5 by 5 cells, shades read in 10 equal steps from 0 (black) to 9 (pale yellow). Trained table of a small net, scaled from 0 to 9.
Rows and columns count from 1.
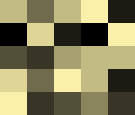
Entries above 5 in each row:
3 2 3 3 1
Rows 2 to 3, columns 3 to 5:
1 0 9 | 6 7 7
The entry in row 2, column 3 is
1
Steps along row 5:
down up up down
